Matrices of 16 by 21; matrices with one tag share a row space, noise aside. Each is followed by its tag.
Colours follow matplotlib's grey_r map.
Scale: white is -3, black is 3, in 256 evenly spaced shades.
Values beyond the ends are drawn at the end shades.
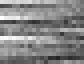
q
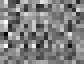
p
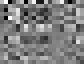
p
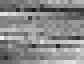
q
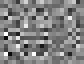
p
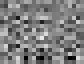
p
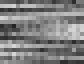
q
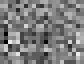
p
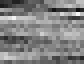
q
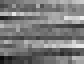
q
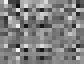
p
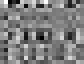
p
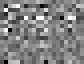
p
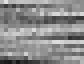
q
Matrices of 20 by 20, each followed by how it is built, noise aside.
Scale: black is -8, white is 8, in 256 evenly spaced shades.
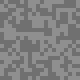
noise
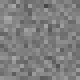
noise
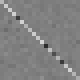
diagonal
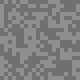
noise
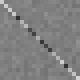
diagonal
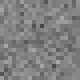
noise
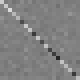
diagonal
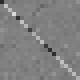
diagonal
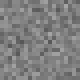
noise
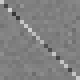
diagonal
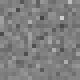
noise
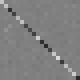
diagonal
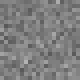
noise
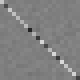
diagonal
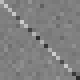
diagonal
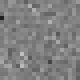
noise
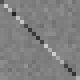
diagonal
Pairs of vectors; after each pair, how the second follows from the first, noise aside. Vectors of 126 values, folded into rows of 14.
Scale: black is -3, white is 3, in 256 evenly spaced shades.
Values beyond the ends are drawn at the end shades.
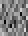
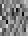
reversed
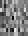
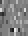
partly zeroed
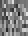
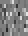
partly zeroed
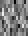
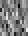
wrapped around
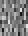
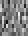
reversed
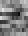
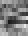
reversed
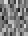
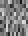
wrapped around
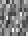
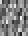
reversed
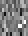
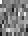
shuffled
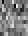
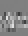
partly zeroed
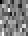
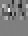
partly zeroed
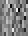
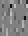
partly zeroed
